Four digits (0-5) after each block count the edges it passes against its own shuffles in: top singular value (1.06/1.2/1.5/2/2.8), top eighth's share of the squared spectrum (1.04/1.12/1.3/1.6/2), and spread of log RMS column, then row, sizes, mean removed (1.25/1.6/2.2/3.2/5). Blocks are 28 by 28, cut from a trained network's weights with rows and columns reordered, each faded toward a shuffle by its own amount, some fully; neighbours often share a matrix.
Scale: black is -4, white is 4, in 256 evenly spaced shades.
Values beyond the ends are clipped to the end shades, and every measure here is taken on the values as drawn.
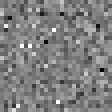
0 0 0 0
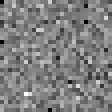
0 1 0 0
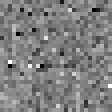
1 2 0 0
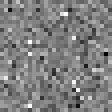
0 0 0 0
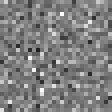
1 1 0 0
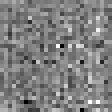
2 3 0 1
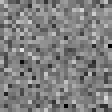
1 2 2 0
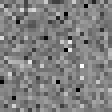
0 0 0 0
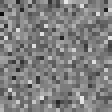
0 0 0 1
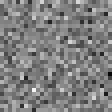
0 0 0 0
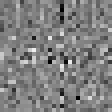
2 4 1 1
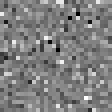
0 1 0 0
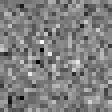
0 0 0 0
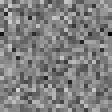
0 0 0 0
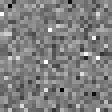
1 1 0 0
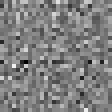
2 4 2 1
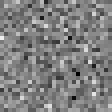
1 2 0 0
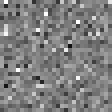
1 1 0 0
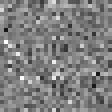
2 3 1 0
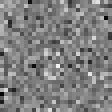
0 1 0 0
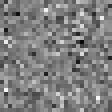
2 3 1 0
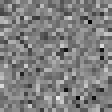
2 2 0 0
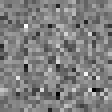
2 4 2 1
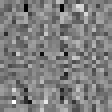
3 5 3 1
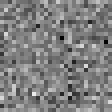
2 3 1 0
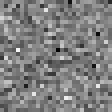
1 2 0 0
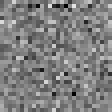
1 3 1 1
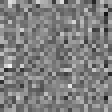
3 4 1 1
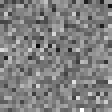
0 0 0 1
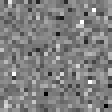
1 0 0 0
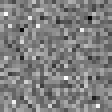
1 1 0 0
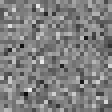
1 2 0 0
